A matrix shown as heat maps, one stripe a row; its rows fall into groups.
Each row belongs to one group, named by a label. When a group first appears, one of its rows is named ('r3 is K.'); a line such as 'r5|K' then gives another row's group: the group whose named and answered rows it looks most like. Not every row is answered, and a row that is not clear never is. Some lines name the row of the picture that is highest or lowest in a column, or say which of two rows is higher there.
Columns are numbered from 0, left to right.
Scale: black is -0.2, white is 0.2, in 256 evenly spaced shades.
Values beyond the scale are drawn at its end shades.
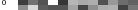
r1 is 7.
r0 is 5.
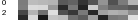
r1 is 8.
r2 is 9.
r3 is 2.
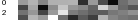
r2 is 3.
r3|9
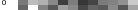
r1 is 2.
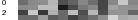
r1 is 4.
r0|4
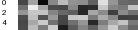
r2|8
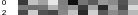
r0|9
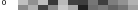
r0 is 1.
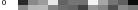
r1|8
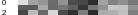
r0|1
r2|9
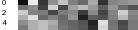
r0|2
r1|5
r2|1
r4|9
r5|9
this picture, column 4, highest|0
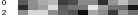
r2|8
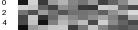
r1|7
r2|4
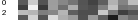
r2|7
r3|2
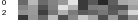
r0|2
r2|3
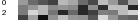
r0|7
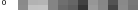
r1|8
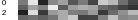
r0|7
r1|5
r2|2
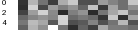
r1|2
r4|1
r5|9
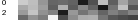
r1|1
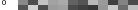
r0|8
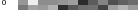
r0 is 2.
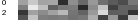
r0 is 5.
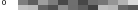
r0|4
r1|7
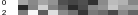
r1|4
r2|2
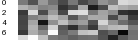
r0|4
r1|4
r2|5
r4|7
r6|5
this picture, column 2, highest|7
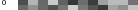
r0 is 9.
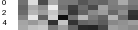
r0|2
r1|9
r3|5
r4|1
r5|1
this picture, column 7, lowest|5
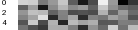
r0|7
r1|7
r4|5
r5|3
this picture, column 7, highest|4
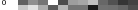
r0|5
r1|1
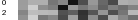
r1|5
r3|2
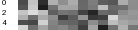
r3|4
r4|4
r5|1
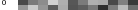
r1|1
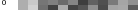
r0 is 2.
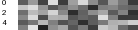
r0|5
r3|7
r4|4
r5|7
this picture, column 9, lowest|2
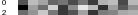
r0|9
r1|5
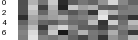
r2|9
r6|5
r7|2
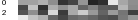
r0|4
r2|5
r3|1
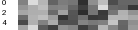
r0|8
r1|8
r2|1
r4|9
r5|7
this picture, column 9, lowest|0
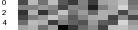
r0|9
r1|4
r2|7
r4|1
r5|4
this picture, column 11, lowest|3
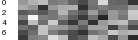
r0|8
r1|3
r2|3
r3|2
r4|9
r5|8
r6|4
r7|8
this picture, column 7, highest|7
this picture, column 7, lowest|4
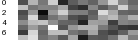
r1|1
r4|8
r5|5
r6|2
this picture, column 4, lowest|0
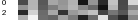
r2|5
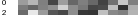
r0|1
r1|3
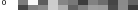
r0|2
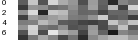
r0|2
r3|8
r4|4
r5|1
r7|4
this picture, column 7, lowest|4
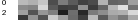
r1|4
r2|4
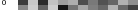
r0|2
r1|5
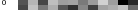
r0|7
